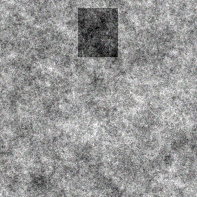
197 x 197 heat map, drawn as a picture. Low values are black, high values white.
Ninth with the lowest average: top middle. Odd patch: lower, in the top middle. Grain: blotchy. Stripes: none. Average level on the scale: 60%.
